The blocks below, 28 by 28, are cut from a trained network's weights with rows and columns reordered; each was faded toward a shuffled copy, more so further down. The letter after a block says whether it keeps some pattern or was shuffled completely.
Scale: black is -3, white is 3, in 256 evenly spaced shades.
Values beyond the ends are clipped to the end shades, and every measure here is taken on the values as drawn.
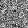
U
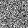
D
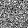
D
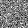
D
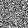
D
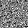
D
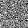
U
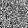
U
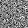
D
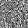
U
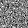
D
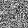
U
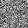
D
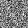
U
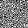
U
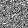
D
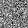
D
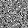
D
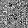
U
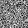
D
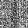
U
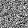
U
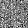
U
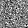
D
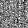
U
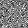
U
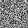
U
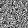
U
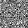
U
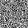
U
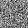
D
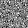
D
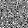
U
